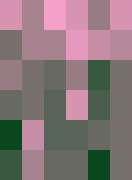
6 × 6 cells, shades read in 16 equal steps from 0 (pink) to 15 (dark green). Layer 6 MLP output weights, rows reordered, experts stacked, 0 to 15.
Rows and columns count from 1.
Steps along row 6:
down up same up down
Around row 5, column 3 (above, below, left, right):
10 9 3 10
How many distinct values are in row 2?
5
